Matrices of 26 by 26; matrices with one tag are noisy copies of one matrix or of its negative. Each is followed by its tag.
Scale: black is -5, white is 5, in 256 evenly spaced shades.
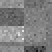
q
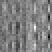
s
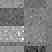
q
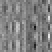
s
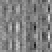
s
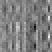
s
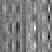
s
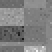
q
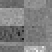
q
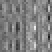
s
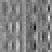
s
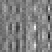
s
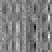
s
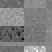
q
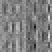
s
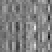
s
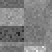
q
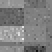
q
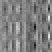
s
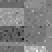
q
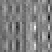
s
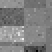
q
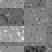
q
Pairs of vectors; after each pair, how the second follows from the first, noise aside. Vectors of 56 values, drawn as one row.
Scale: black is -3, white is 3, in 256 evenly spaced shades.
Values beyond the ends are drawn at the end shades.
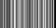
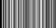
reversed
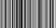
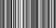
negated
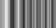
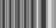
reversed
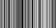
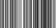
negated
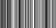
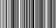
negated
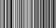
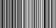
reversed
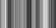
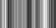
copied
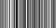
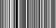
copied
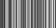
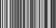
reversed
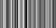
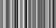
copied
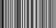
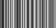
copied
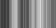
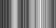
copied
